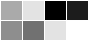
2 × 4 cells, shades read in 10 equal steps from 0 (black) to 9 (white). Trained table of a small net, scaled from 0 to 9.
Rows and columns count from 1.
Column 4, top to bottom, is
1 9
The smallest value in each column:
5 4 0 1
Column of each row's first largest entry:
2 4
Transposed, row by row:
6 5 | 8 4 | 0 8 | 1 9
